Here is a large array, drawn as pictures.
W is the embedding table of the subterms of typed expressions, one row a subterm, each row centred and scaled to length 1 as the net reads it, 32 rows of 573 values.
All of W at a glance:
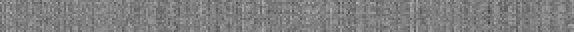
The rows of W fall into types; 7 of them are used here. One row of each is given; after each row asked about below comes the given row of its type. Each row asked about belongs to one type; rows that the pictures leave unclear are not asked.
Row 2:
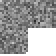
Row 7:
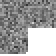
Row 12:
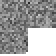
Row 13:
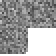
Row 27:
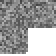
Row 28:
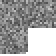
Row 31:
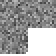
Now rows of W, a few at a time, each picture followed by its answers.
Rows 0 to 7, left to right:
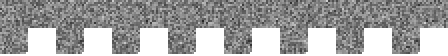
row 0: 28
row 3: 2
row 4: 7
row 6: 27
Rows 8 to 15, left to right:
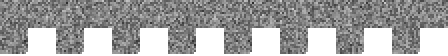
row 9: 27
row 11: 12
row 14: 2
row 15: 27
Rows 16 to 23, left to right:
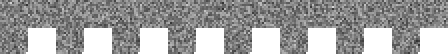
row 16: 31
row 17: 27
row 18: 13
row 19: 13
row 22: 13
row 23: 7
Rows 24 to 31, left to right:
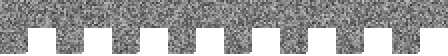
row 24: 12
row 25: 7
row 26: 31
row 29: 2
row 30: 28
